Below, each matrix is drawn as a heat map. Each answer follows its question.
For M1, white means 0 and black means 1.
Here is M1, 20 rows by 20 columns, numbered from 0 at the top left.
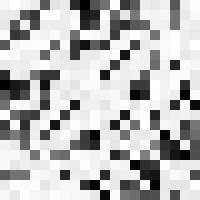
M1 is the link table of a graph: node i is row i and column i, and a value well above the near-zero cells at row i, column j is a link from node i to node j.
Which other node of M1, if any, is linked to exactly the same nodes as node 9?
node 8
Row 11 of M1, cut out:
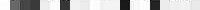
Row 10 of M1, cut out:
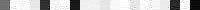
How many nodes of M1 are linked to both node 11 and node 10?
0
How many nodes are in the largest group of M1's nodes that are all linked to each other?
4
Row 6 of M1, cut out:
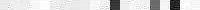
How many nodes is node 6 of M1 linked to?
3
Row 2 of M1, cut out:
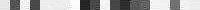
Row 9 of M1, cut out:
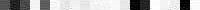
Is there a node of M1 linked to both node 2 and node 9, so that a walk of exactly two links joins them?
yes
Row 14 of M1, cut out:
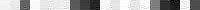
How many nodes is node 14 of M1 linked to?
8
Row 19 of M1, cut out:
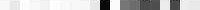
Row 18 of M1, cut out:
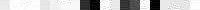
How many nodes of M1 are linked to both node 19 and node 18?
3
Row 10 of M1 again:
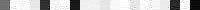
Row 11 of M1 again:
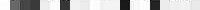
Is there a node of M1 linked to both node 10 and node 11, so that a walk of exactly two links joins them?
no
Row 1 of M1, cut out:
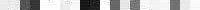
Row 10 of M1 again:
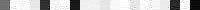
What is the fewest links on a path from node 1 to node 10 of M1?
2
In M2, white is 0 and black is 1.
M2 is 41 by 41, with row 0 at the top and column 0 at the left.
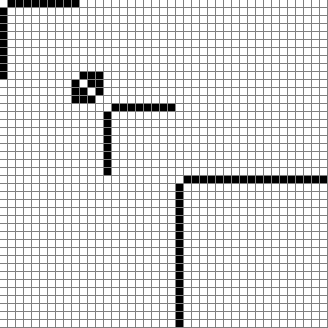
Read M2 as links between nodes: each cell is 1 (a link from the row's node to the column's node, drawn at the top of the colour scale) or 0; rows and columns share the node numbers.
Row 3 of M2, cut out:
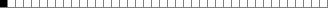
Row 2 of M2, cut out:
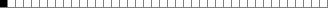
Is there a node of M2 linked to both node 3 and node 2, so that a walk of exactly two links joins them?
yes
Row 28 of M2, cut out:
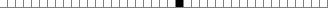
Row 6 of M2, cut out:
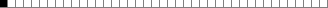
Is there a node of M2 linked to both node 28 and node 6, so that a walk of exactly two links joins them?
no
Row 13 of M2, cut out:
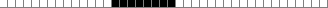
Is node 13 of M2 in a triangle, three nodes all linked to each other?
no
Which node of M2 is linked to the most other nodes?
node 22
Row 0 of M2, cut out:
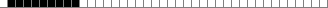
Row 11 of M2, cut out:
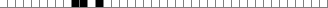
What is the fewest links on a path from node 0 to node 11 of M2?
2
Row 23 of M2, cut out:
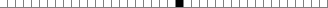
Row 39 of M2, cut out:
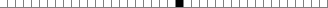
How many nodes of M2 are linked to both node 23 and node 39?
1
